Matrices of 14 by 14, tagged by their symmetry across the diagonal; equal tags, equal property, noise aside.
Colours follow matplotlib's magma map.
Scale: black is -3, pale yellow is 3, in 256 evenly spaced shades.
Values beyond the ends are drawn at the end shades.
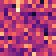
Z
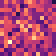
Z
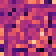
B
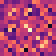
B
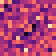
B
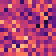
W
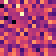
W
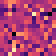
W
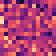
W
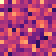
B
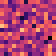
Z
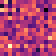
W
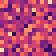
B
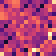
B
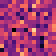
Z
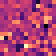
W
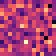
Z
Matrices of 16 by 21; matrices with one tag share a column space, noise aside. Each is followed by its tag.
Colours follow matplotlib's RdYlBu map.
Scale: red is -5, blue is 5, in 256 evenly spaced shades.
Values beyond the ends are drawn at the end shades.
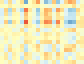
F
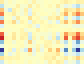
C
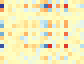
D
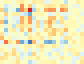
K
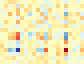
C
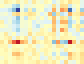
K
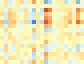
F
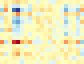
K
